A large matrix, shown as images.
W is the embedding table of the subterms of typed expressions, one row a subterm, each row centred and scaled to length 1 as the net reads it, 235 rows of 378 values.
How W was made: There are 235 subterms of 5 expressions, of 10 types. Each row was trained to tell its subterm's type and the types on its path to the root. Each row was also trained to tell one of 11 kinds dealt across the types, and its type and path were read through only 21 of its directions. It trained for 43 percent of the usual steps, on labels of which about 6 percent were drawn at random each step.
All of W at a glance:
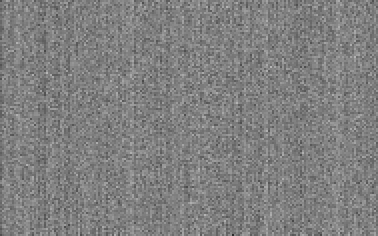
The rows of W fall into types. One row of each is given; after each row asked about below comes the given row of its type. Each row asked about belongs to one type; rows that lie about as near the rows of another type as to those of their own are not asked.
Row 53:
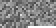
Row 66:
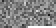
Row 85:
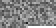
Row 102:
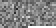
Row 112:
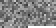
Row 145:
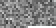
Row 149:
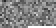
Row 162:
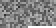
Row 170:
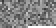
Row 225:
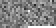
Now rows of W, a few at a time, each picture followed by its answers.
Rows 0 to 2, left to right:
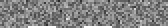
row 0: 225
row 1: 225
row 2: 102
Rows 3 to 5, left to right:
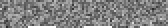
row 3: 66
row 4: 225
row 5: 66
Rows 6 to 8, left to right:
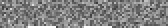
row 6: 112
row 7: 112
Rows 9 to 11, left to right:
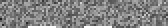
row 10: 149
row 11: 85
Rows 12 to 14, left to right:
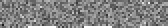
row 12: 162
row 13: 149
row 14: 102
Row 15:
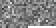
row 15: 149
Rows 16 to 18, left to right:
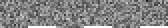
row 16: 102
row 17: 225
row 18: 85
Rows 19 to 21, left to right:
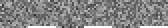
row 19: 102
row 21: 85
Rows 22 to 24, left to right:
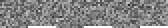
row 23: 85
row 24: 66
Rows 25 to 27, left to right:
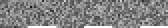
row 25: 225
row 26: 149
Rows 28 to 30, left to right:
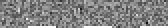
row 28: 170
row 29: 225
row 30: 149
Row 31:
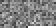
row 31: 162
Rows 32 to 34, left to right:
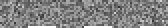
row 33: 225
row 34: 162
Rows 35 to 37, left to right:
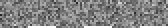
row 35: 102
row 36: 145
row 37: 170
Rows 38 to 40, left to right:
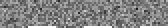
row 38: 102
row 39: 225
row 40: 149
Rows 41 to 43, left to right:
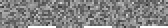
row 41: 149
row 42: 162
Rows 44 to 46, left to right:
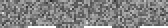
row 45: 145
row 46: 162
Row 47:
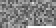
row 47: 112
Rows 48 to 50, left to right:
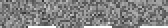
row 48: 162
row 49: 85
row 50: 53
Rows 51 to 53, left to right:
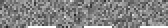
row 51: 170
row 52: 145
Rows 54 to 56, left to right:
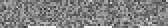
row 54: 102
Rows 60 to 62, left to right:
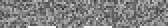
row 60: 162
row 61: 170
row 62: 112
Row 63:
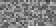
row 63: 102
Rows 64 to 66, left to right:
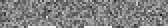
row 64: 112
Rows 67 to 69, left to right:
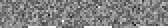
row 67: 66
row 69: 170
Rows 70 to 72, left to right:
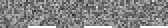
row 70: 66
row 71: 66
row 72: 112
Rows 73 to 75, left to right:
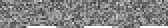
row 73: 162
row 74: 170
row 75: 225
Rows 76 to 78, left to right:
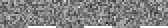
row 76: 85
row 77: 145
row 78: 112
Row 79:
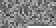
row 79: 85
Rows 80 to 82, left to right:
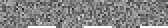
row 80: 53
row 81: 145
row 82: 102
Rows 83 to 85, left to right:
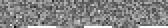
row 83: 53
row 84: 66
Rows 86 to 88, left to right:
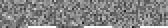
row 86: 225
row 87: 102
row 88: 66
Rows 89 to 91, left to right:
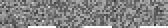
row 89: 53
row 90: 85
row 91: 162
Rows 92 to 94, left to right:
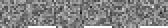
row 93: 66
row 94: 66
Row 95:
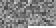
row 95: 66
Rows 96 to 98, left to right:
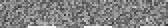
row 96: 162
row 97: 225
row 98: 170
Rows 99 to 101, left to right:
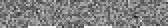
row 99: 66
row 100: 145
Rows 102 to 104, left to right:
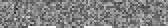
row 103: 102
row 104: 85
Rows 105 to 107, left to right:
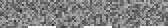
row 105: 66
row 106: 85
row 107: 112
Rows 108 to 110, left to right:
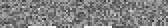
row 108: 53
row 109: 145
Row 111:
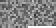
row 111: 112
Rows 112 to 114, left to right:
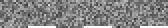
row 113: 85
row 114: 102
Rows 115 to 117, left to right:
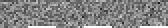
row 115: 102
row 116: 102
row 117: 225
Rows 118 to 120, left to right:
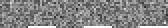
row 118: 162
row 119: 53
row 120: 85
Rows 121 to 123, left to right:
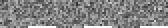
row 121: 66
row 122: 145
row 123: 112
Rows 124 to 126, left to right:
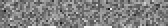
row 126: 112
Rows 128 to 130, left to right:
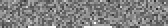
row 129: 53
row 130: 102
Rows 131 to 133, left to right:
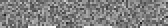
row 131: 102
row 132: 53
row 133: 149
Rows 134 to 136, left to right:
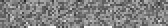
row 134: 225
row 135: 66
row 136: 170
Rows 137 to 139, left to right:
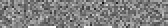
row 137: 66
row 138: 102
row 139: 85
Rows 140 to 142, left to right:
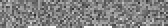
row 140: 145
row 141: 162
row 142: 162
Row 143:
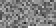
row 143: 112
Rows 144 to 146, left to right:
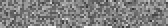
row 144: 170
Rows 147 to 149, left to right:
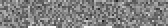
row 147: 112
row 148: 145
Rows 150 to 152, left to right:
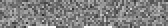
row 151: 170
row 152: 145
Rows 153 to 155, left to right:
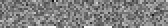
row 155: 66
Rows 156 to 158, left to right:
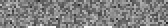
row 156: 145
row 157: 162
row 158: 102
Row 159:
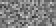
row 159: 170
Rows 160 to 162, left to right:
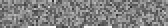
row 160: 225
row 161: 145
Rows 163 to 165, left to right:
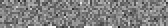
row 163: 170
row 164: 149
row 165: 149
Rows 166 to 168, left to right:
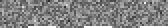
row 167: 102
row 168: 225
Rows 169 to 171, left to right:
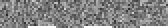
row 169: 112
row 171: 66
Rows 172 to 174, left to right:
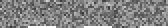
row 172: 66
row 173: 225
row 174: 145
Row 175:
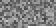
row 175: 85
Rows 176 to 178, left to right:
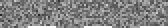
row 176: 102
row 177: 170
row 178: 85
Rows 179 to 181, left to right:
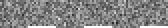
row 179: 170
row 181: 145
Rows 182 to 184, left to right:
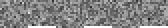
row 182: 145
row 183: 66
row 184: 225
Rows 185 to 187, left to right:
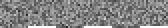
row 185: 85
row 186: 145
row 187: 102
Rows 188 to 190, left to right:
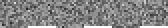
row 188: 225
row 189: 149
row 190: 53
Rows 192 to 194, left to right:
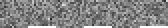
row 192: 149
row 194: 112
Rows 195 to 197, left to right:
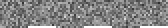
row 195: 149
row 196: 225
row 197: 66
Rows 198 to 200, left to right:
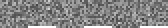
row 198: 112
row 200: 102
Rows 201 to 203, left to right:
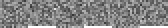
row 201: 53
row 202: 170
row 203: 85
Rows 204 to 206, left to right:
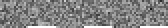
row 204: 53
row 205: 66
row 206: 102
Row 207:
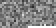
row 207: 162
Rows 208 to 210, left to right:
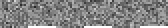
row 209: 149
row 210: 85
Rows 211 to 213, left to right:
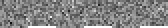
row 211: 170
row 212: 170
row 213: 102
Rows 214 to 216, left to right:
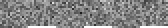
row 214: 53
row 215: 149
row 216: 53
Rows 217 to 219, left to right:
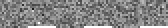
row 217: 53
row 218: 53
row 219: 170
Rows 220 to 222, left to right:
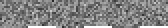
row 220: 66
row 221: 112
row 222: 162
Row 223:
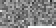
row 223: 112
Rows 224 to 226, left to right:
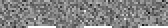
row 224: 53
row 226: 66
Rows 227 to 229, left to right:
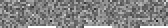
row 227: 85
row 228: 225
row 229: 112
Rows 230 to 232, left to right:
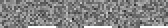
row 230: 85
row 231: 66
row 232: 112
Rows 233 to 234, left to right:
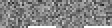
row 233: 149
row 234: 170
